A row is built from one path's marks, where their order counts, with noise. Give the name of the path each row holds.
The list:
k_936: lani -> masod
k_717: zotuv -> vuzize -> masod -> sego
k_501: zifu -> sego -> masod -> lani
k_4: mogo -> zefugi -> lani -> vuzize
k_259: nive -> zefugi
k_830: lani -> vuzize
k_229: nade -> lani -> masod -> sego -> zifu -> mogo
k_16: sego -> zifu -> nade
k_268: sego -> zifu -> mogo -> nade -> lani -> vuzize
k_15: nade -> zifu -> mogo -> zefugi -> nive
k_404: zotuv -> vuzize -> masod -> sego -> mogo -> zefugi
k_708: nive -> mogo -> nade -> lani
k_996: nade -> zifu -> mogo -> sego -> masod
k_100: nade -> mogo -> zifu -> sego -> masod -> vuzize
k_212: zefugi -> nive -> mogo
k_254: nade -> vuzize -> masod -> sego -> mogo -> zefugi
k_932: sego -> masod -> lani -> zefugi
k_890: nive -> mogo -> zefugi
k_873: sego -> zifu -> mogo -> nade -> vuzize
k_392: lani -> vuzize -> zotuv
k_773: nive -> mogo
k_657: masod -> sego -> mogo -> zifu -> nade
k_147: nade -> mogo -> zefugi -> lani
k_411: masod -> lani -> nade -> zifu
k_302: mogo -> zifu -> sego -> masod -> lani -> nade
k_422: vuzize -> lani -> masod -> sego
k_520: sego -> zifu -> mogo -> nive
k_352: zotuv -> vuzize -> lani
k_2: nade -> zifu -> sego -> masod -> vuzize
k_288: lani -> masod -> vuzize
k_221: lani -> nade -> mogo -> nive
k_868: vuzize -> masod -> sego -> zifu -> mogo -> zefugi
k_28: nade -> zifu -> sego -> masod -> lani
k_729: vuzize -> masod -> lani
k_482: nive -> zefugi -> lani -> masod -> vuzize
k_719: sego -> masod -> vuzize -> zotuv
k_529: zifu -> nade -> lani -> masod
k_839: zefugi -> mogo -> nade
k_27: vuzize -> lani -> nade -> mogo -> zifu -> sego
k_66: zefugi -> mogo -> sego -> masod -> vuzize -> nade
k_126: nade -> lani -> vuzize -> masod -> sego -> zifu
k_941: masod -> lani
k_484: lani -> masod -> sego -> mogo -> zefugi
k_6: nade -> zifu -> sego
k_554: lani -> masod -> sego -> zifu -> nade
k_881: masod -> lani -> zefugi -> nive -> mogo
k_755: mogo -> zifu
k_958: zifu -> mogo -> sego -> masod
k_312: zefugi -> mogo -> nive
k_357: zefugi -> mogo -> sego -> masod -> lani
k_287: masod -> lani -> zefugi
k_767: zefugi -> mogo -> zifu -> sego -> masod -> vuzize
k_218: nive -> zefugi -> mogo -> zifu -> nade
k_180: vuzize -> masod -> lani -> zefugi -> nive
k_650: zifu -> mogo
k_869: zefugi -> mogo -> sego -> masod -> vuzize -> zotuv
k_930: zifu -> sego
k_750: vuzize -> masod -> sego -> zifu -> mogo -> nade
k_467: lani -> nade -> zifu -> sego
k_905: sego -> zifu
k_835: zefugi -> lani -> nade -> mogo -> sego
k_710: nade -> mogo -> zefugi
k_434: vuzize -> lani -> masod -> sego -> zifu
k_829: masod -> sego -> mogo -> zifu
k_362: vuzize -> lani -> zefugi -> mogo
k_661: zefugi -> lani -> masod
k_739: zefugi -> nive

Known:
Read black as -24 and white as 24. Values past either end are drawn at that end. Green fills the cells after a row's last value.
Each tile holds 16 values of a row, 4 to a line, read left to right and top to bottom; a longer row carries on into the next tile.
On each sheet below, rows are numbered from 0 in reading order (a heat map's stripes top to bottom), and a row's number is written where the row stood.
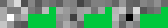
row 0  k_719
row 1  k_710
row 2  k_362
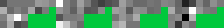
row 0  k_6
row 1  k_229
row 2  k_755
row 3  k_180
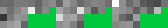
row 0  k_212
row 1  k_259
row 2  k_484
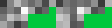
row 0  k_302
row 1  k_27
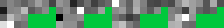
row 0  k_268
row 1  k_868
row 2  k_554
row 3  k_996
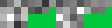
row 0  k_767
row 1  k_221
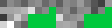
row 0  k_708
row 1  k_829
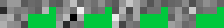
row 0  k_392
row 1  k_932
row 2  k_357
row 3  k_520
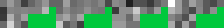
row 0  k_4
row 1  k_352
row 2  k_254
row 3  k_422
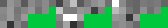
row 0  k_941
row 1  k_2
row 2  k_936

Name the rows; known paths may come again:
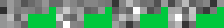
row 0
k_830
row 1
k_839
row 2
k_302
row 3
k_767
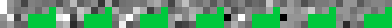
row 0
k_288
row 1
k_100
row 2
k_467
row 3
k_501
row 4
k_15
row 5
k_890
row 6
k_941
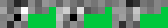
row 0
k_180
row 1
k_362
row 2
k_729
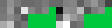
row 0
k_16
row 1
k_268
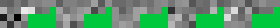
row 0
k_881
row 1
k_930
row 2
k_739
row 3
k_392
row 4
k_312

